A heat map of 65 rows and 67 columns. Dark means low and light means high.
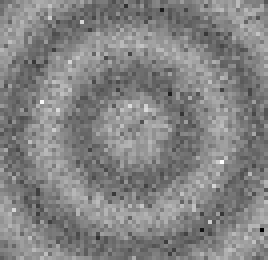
Overall the values sit about 50% of the way up the scale. The histogram is bell-shaped. No row or column stands out. Rings spread out from the centre.
